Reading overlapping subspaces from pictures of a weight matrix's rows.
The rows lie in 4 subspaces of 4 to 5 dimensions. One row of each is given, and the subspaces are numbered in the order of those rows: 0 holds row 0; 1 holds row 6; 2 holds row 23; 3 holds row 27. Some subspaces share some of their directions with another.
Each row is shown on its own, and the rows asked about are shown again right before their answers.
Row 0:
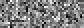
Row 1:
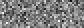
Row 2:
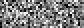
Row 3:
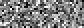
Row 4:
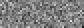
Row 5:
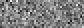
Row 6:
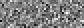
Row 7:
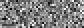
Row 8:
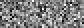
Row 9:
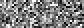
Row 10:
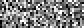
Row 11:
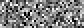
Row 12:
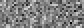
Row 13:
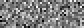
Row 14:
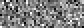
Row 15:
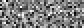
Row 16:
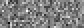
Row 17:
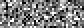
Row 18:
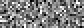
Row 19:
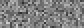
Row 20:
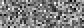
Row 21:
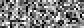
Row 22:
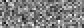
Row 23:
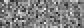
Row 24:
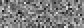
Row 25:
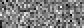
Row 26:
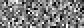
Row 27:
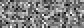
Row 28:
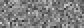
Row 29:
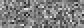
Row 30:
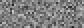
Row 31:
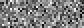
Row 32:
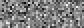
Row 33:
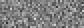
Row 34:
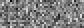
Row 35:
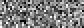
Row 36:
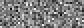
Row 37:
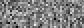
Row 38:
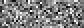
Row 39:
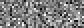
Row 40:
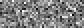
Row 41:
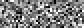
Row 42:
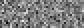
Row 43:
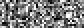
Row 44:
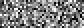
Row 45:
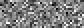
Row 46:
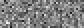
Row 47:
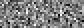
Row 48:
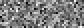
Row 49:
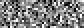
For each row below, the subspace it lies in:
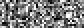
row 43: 0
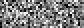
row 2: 2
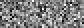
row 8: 1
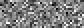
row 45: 2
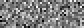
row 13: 1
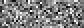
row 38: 2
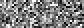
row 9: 2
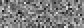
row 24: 2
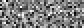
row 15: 0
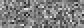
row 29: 2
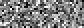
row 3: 1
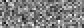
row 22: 0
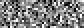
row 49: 0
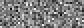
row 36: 1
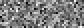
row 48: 1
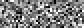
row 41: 2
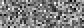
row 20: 0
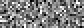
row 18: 1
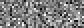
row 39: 1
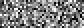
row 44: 0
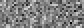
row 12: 2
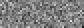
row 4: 2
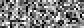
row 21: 0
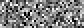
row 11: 0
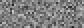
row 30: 0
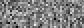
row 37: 1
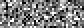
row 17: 3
